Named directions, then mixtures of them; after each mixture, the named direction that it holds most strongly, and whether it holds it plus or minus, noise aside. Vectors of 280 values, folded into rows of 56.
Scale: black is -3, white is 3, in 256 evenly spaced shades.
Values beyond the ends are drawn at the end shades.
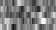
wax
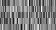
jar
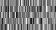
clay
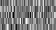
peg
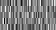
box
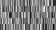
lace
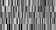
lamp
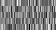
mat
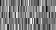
clay, minus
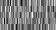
box, plus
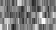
wax, plus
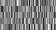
mat, plus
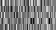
clay, plus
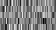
lamp, minus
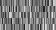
lace, minus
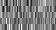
lamp, minus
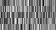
jar, plus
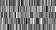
clay, minus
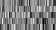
lace, plus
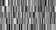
lamp, plus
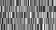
lace, minus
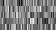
clay, minus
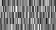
jar, plus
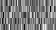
lace, minus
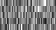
lamp, minus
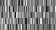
clay, minus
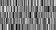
peg, plus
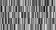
lace, minus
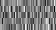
mat, plus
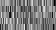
lace, plus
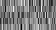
jar, plus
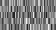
peg, plus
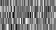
peg, plus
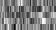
wax, plus
